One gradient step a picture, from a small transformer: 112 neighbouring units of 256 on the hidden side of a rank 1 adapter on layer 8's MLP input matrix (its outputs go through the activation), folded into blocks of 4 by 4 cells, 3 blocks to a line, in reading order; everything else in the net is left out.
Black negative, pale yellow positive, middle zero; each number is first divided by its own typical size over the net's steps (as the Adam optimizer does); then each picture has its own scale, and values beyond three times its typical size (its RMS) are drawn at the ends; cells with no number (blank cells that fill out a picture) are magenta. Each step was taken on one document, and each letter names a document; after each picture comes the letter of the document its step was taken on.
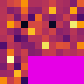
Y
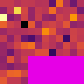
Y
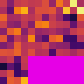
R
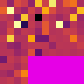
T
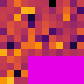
R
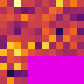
R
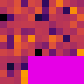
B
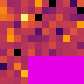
T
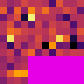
R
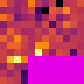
B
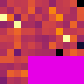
Y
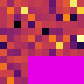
R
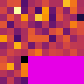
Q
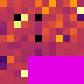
T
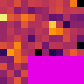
Y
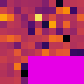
B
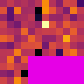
B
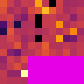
T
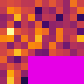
R
